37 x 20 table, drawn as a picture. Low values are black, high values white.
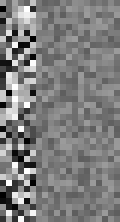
Seam: vertical, 30% of the way across, the right part calmer. Stripes: none. Average level on the scale: 50%.
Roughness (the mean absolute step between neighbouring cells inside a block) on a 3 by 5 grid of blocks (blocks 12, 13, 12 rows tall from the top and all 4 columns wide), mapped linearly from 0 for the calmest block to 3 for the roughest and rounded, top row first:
3 2 0 0 0 | 3 1 0 0 0 | 3 2 0 0 0
